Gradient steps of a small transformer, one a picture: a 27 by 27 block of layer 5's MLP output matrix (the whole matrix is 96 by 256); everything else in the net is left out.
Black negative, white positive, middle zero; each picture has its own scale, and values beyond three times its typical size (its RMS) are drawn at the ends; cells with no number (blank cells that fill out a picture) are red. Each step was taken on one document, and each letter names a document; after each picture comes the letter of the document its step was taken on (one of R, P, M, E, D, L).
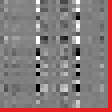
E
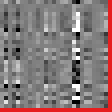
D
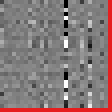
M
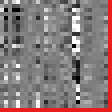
D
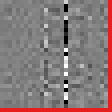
M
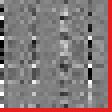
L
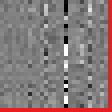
M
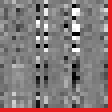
D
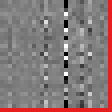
M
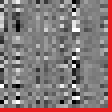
D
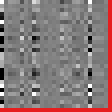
L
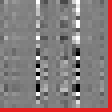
E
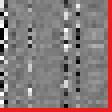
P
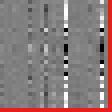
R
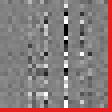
M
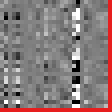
D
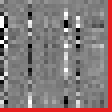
P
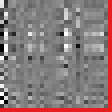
P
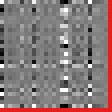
L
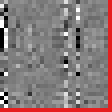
P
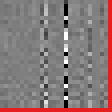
M
